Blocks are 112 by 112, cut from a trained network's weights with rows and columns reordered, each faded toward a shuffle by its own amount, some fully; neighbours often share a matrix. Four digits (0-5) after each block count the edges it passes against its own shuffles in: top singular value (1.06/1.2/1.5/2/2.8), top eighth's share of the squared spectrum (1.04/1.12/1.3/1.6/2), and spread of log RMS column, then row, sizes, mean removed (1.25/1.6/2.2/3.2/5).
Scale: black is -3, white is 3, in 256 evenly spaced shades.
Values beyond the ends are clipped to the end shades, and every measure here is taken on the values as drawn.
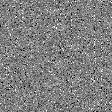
2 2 1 0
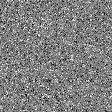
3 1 0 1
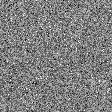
0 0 0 0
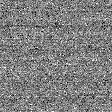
2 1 0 0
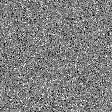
2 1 0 0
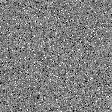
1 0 0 0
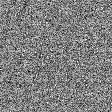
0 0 0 0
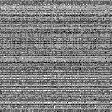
5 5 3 4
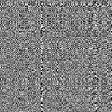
5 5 3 3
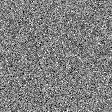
0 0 0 0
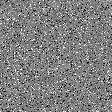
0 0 0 0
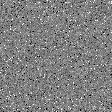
1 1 0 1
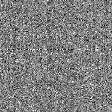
3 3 0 2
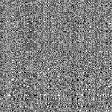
4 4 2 3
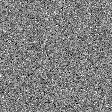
0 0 0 0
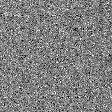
2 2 0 1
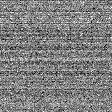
4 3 1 2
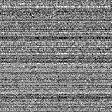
5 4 2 3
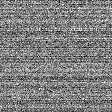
4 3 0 2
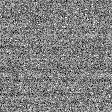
2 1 0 0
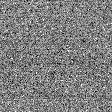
2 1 0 0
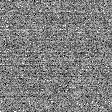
3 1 0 0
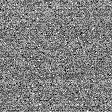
2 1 0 0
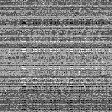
5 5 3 4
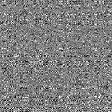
4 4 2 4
